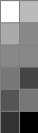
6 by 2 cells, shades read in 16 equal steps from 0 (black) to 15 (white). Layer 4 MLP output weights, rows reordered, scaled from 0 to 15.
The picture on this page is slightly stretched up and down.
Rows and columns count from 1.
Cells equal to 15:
1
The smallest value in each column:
3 0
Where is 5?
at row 5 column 1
